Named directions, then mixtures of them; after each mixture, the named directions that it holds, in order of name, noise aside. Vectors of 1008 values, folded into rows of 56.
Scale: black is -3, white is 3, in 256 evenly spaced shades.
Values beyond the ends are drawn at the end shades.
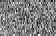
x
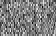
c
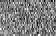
x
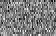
c, x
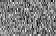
x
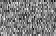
c, x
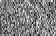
c, x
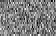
x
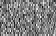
c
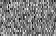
c, x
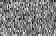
c, x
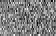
x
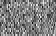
c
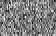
c, x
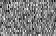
c, x
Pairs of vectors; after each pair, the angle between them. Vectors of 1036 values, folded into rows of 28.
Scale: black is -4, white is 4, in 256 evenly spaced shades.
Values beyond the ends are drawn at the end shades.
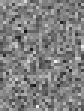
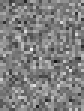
nearly opposite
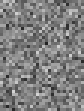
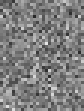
nearly opposite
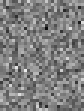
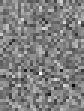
partly opposed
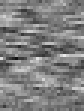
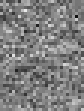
partly opposed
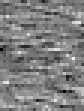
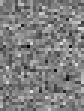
partly aligned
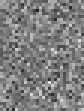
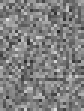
partly aligned
